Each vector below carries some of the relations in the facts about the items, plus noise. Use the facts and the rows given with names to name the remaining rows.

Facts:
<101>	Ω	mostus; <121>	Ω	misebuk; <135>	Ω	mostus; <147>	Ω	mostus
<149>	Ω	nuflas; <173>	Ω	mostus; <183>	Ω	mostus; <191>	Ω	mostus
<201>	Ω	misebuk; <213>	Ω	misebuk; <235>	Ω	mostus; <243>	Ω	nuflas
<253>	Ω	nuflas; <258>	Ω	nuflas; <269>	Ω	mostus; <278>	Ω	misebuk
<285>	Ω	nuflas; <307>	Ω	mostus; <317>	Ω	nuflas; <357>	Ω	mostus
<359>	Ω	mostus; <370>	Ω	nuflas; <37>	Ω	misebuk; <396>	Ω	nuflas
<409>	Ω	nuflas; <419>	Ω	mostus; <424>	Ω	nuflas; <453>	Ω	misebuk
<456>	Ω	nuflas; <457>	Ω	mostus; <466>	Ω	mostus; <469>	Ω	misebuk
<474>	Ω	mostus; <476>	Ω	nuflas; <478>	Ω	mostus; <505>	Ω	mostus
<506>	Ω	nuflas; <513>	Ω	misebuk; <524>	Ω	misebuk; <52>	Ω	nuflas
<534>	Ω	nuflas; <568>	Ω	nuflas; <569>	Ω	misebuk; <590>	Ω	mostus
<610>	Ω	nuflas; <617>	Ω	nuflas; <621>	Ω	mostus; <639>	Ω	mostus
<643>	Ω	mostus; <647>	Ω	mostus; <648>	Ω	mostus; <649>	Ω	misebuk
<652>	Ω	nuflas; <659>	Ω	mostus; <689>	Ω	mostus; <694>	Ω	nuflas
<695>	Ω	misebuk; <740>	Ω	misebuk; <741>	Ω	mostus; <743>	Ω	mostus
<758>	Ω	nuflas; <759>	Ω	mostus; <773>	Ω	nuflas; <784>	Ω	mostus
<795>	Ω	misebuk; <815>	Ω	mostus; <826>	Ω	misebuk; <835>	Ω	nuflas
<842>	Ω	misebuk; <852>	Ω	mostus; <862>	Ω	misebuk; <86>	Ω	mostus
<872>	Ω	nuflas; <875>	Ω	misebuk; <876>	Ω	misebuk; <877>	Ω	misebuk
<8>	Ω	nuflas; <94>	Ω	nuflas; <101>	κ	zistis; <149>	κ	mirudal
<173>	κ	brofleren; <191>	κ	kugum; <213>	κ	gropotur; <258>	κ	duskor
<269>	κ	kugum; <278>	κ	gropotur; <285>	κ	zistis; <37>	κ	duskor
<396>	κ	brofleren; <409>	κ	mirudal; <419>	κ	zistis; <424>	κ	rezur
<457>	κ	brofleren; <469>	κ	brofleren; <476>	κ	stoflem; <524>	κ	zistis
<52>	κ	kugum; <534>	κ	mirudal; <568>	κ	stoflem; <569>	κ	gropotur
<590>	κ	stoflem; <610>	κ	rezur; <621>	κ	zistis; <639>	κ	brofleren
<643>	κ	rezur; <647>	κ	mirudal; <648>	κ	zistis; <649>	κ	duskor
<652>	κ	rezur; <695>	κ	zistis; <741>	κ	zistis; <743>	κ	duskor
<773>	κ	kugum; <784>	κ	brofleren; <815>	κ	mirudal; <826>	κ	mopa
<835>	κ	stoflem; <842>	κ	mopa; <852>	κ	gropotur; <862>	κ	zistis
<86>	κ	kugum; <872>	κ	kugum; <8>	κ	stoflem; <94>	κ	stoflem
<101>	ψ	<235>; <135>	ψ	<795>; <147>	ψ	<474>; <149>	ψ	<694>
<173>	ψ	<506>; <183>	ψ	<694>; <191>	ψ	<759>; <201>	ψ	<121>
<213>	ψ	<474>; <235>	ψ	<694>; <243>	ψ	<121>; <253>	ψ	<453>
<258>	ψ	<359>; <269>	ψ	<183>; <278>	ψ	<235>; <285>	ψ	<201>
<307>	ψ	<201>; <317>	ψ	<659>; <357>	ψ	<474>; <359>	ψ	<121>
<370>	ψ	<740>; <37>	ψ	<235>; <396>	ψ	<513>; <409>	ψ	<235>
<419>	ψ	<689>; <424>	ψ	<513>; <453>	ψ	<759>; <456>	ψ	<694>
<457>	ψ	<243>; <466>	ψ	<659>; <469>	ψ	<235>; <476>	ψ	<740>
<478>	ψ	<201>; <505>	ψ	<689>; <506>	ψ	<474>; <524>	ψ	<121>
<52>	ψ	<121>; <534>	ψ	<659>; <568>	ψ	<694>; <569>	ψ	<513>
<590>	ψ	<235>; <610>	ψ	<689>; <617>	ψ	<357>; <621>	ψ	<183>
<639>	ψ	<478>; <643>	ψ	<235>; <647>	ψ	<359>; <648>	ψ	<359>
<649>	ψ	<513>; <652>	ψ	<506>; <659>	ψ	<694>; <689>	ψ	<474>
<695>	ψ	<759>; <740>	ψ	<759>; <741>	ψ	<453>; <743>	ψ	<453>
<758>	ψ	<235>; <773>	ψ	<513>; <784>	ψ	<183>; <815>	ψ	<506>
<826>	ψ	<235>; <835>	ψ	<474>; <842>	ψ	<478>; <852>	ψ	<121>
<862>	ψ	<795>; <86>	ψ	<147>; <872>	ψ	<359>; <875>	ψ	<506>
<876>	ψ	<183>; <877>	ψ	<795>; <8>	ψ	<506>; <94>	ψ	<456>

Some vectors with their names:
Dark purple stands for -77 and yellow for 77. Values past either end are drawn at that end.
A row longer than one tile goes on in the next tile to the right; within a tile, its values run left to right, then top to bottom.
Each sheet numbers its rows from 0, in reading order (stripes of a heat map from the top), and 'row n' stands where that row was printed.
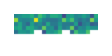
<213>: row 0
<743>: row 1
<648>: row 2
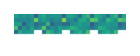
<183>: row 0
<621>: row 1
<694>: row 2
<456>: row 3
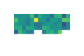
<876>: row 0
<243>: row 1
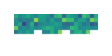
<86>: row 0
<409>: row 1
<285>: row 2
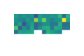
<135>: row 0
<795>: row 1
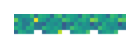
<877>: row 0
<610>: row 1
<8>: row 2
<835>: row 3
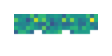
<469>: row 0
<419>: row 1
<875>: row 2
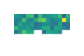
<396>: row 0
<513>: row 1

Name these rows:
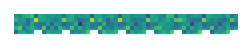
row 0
<649>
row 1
<590>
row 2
<815>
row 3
<741>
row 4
<359>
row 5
<370>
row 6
<647>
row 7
<643>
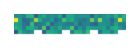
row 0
<842>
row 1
<784>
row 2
<101>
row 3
<278>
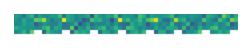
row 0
<758>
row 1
<740>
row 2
<457>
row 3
<37>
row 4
<476>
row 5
<826>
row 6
<852>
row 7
<773>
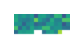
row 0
<235>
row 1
<258>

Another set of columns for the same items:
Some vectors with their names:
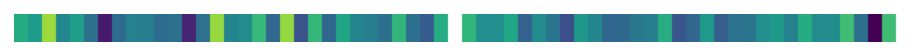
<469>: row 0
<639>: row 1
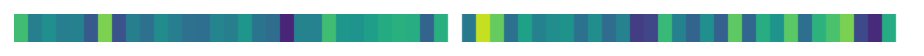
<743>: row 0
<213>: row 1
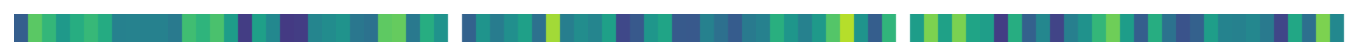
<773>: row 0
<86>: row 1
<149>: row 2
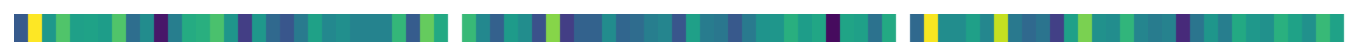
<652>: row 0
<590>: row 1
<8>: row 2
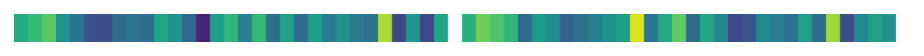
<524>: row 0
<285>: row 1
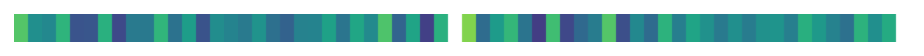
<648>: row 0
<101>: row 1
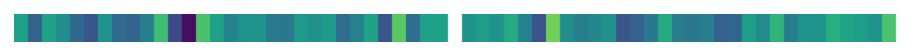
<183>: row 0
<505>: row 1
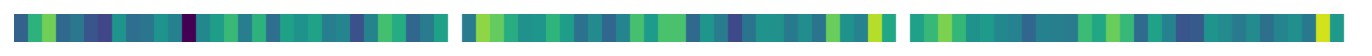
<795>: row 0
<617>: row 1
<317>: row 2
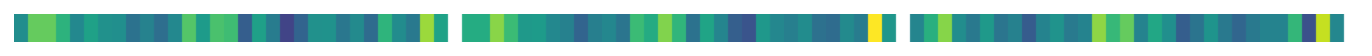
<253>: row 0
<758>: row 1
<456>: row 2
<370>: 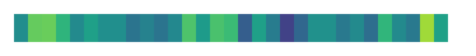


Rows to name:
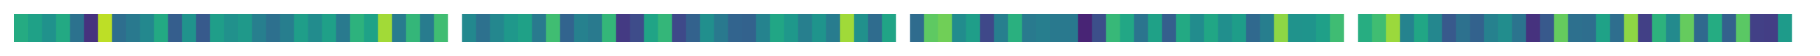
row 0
<419>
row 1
<269>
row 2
<875>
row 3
<278>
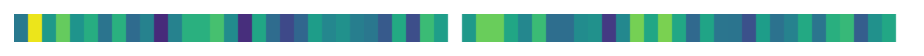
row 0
<424>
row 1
<396>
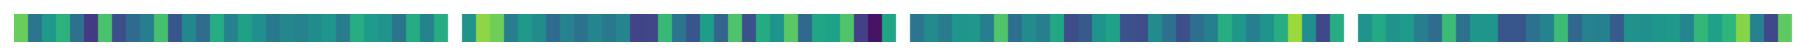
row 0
<621>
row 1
<569>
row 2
<191>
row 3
<173>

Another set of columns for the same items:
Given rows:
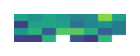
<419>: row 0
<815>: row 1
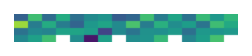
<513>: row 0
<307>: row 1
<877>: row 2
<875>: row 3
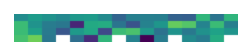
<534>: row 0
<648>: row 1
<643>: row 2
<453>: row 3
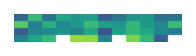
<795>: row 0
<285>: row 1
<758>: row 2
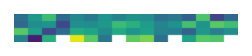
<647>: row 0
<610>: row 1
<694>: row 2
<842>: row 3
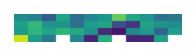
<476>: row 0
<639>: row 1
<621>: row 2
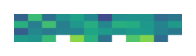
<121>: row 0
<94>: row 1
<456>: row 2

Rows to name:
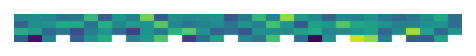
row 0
<235>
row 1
<876>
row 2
<524>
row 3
<269>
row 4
<213>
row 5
<590>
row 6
<243>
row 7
<191>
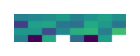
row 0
<852>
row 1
<743>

